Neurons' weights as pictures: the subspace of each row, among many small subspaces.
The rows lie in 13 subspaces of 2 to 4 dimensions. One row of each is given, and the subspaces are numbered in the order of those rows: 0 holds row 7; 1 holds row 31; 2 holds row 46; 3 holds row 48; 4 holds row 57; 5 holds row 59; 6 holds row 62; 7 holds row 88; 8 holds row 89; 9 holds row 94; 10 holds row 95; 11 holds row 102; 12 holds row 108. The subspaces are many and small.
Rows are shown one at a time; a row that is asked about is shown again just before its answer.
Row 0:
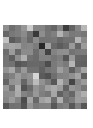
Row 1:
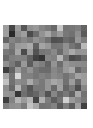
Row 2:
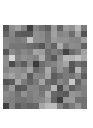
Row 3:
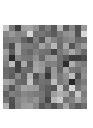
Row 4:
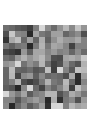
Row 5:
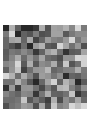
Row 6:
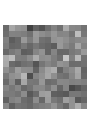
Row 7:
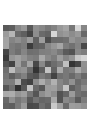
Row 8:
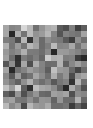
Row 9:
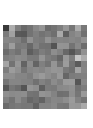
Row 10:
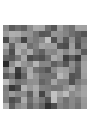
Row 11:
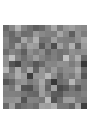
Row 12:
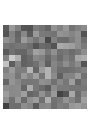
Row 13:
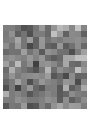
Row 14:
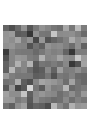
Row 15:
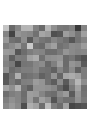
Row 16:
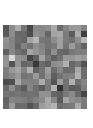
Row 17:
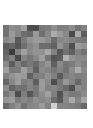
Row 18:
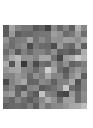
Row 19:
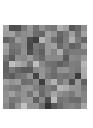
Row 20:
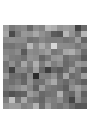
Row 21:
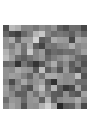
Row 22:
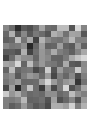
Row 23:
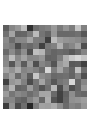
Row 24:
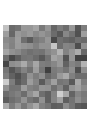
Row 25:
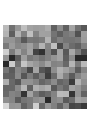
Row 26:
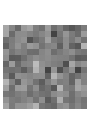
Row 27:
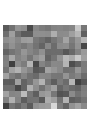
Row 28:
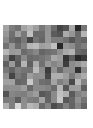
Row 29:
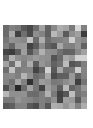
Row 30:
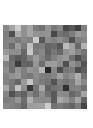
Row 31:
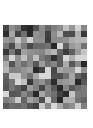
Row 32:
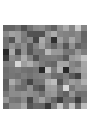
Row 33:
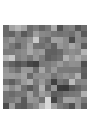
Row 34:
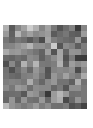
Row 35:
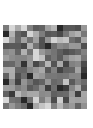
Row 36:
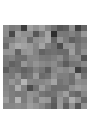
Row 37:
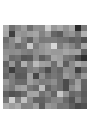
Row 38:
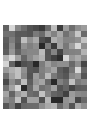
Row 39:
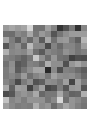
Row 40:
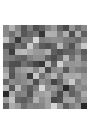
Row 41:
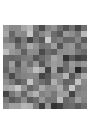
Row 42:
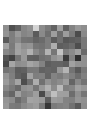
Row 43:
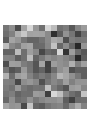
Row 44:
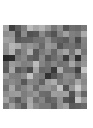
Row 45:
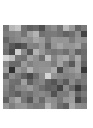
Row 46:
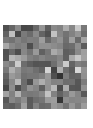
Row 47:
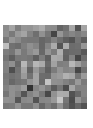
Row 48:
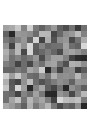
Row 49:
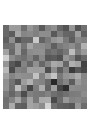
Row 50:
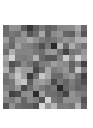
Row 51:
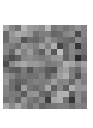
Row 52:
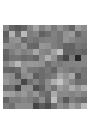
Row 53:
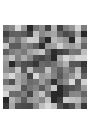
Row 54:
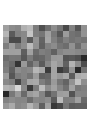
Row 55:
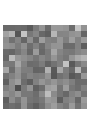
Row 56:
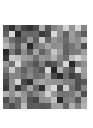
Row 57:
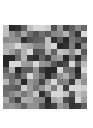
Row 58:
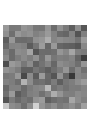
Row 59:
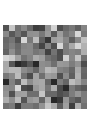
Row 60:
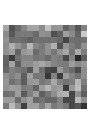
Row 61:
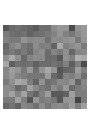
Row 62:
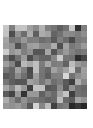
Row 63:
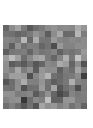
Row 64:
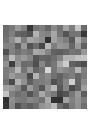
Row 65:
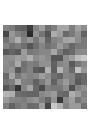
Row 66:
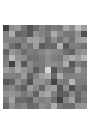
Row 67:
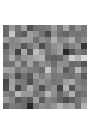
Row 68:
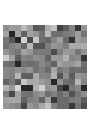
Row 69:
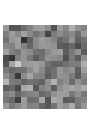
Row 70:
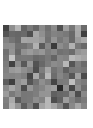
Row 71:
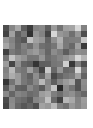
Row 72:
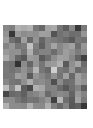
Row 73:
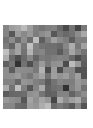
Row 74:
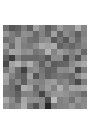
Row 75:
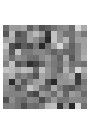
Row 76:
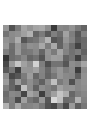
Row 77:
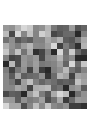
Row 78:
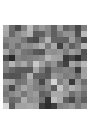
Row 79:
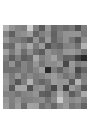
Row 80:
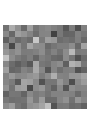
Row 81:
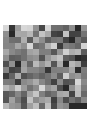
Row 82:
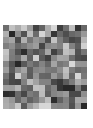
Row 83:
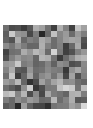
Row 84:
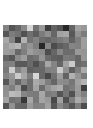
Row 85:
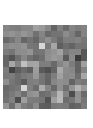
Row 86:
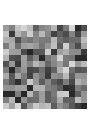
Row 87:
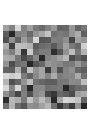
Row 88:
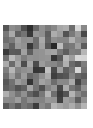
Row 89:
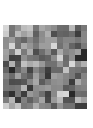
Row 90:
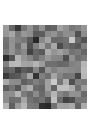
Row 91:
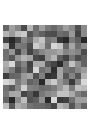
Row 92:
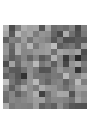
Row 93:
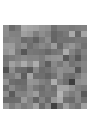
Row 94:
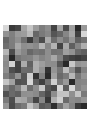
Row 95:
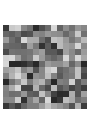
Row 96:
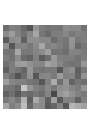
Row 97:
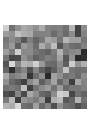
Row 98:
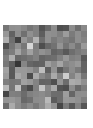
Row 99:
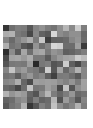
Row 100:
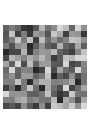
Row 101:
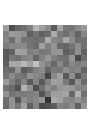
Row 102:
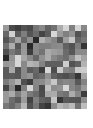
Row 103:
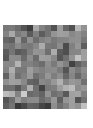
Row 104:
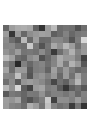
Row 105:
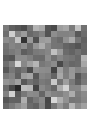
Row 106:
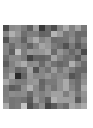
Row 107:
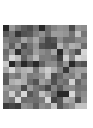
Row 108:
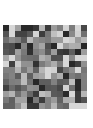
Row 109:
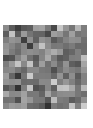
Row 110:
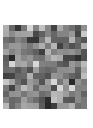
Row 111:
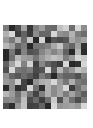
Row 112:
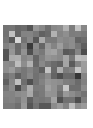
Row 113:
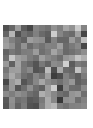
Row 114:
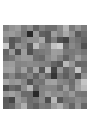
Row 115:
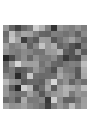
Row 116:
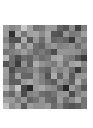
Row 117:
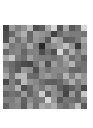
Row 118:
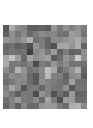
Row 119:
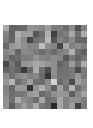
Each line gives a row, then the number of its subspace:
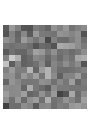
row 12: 6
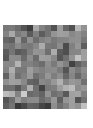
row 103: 8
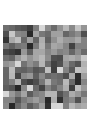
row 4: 1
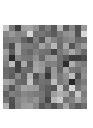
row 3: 9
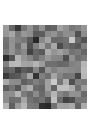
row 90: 11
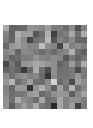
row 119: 9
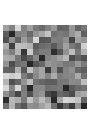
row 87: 3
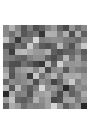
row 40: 1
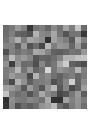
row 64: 3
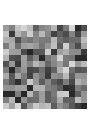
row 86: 8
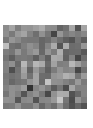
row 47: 6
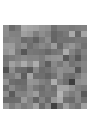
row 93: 1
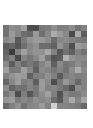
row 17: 1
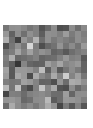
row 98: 1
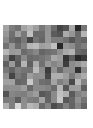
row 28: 7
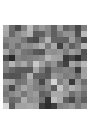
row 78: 11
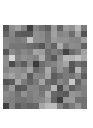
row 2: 11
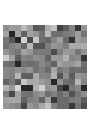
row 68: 5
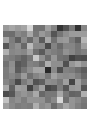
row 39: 3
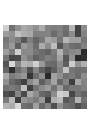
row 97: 8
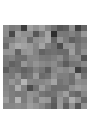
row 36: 9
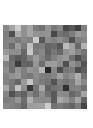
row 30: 11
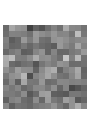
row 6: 4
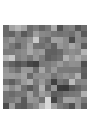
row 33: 11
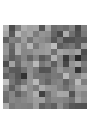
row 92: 12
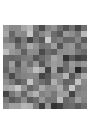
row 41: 1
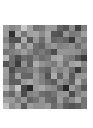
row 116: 5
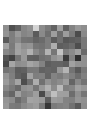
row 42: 12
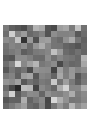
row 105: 5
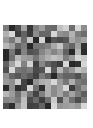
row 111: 0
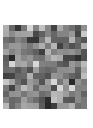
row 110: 11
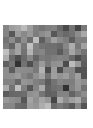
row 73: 11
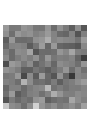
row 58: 6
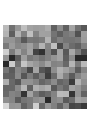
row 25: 6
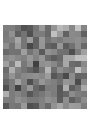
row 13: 7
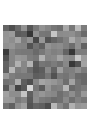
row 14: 0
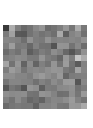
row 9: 12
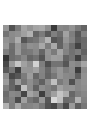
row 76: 5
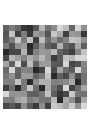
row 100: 7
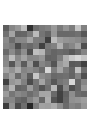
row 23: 3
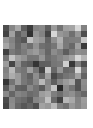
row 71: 2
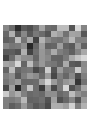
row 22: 7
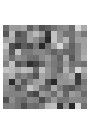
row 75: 9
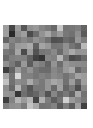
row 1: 3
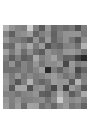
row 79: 3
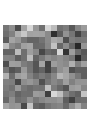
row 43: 6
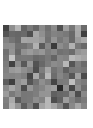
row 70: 9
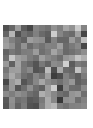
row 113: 2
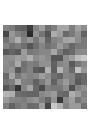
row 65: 1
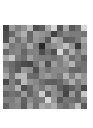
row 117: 6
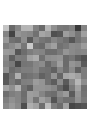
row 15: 12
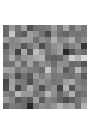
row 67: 3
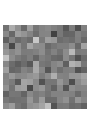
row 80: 0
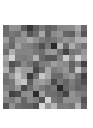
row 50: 1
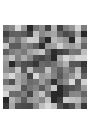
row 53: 3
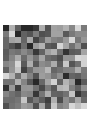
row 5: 12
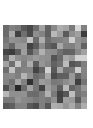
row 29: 7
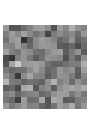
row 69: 10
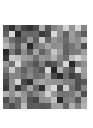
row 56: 2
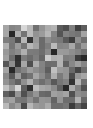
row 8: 5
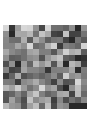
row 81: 12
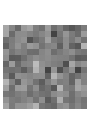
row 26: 2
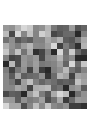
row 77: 6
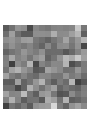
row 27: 0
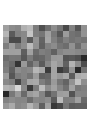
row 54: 1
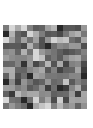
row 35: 3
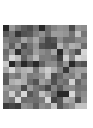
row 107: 8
